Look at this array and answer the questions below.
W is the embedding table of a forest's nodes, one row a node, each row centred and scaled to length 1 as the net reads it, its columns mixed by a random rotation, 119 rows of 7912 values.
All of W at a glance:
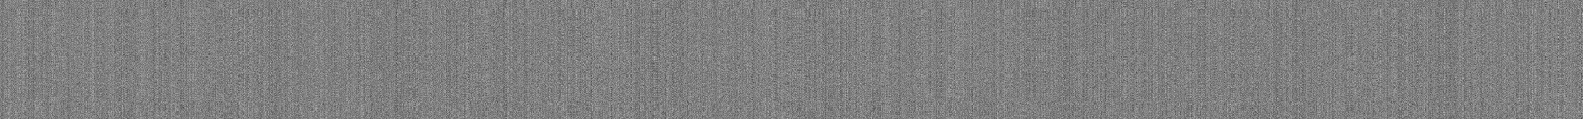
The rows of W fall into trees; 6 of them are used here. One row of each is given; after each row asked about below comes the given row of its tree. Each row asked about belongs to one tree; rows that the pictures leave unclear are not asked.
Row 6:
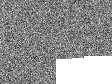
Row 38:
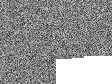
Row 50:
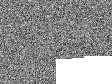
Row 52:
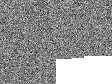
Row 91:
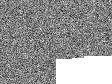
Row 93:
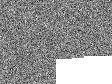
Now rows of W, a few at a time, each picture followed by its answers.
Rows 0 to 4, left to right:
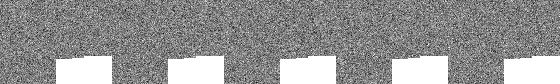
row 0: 93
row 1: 91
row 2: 6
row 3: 93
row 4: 6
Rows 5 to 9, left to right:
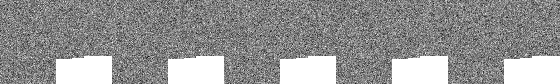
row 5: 91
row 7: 93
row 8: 91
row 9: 50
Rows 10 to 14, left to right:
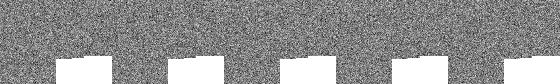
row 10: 50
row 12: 50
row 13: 50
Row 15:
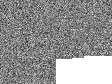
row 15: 91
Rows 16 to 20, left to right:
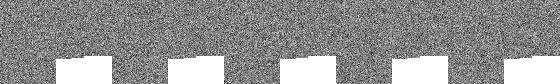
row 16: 50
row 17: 52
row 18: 38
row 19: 52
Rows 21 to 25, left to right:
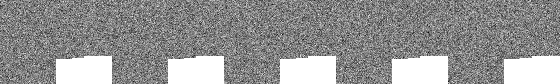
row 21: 91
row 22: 50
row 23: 93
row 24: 6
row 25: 38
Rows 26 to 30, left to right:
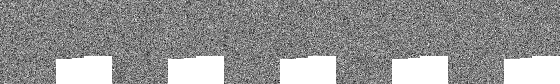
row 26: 50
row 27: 52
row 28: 50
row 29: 93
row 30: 52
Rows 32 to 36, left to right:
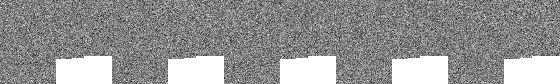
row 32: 50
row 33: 93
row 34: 6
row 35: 50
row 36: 93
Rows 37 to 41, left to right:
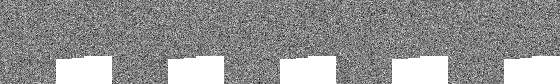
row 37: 93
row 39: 50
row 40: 52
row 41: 50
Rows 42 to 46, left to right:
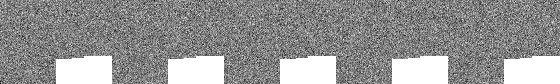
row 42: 38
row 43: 93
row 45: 52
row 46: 93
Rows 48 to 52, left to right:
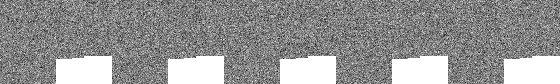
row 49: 6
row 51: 38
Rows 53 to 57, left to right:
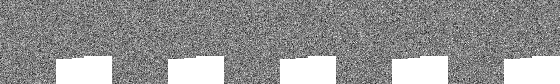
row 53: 93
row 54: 93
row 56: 6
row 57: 6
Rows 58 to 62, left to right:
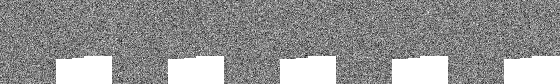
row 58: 91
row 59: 6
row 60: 50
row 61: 91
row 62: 50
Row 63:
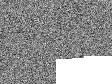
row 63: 50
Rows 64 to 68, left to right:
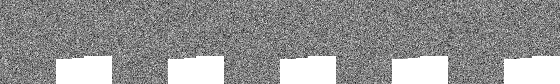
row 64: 93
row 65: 6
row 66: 50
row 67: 52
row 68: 50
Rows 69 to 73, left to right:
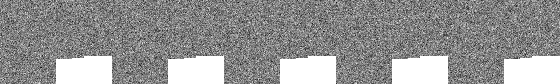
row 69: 93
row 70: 93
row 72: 38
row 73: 91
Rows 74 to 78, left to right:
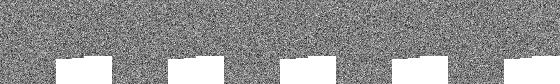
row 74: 50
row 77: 50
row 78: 91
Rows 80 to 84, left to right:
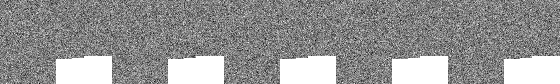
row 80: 6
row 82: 38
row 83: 52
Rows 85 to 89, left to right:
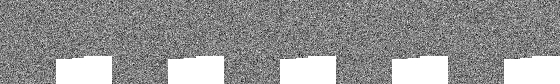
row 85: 91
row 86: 38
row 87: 93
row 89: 91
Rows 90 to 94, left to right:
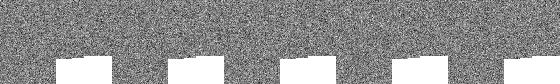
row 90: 50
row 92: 50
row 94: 91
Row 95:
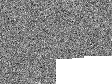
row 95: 93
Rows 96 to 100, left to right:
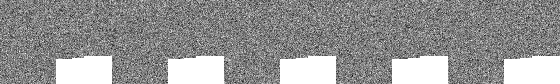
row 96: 91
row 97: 50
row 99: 50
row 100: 93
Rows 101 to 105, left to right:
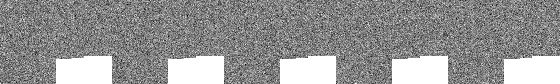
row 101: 52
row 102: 52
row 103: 38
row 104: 38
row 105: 93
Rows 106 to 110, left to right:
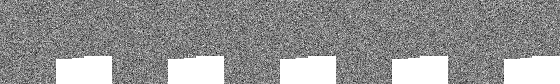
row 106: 52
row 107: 93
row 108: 93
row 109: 93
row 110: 93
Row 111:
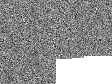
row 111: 52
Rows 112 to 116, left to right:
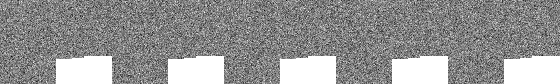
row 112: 52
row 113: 91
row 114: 52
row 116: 93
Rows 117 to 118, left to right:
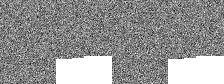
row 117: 50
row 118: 91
